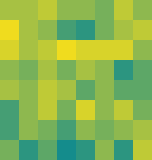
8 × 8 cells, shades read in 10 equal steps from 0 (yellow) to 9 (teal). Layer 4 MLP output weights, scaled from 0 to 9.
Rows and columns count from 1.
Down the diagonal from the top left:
3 3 2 5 6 4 4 2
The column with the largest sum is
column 4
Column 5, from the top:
4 8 1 3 6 1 4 8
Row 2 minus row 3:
-1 0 2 7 7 4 2 -2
